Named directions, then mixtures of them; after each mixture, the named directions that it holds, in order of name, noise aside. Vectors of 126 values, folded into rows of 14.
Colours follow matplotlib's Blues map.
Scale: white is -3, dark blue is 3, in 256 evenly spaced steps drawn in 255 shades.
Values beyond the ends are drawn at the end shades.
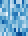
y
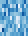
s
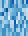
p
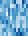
s, y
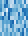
p, s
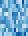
p, y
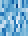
p, s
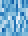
p, s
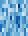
s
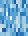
s, y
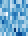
y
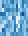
p, s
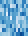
s, y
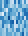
p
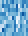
p, s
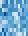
s, y
